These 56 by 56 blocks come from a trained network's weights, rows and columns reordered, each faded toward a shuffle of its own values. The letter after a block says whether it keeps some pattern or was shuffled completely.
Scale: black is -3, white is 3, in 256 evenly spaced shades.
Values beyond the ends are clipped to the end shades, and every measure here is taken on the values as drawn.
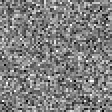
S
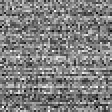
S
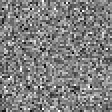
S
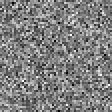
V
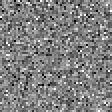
V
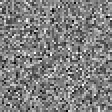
S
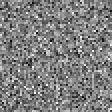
V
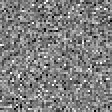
V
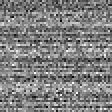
S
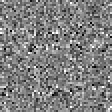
S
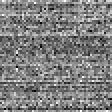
S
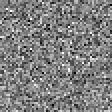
V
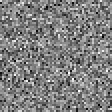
V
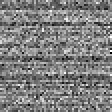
S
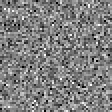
V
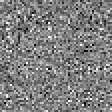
S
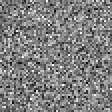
V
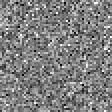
V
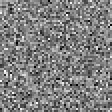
S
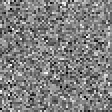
S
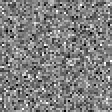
V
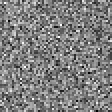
V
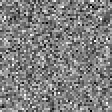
V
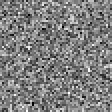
V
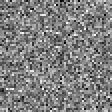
S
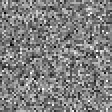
V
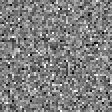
V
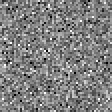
V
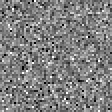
V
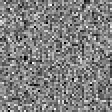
S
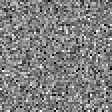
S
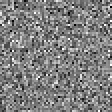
S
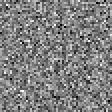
V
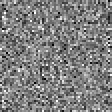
S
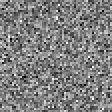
V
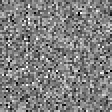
S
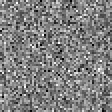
S
